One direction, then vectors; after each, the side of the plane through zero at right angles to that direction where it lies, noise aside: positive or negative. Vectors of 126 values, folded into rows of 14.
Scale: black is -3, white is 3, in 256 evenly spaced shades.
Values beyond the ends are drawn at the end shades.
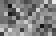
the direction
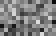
negative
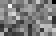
negative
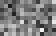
positive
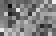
positive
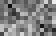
positive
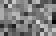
negative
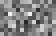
negative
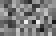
positive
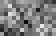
negative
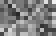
positive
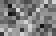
positive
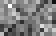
negative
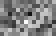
positive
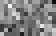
negative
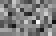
positive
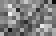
negative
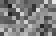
positive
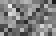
negative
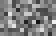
negative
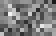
negative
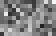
positive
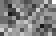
positive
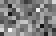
positive
